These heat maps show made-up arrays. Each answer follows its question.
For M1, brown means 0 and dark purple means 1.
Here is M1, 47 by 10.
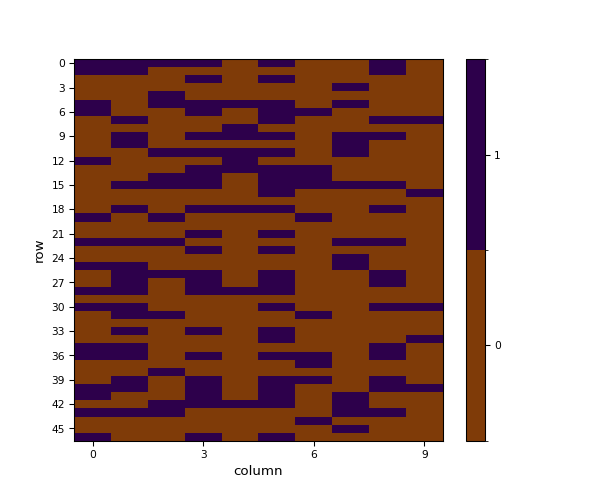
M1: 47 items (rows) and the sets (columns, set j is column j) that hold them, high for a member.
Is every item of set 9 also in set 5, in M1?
yes
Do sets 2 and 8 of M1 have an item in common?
yes
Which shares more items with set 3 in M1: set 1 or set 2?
set 1
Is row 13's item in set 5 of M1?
yes
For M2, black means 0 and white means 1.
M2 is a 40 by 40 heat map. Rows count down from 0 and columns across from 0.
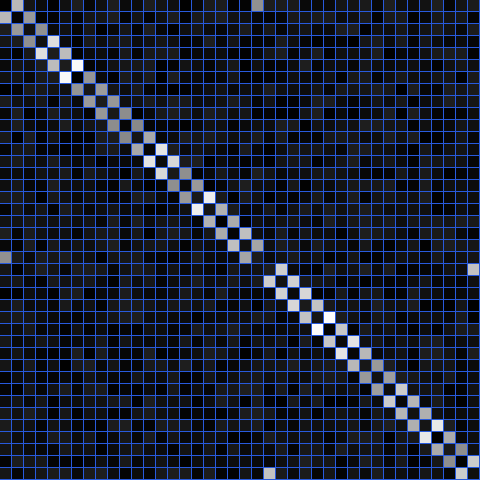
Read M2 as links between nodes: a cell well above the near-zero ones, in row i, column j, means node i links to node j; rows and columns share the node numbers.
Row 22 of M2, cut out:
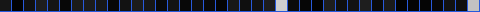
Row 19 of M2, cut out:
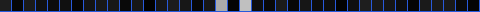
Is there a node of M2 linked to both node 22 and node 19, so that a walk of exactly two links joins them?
no
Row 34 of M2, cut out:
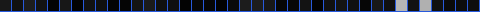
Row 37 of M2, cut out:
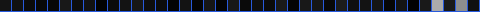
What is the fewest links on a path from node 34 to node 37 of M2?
3
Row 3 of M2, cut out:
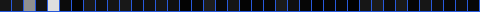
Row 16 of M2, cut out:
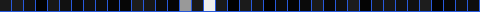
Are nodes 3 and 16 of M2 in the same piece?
yes
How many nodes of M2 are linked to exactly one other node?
0
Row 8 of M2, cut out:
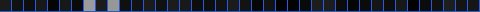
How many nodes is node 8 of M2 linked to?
2
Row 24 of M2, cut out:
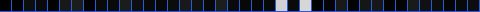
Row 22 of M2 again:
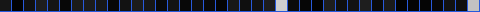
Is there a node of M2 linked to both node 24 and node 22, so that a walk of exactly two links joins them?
yes
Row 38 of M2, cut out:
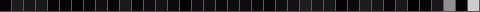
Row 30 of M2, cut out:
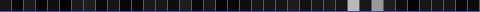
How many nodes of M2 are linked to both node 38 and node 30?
0
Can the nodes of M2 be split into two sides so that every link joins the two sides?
yes
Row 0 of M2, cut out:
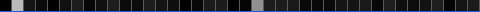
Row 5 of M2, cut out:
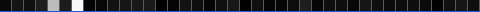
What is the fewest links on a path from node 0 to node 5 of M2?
5
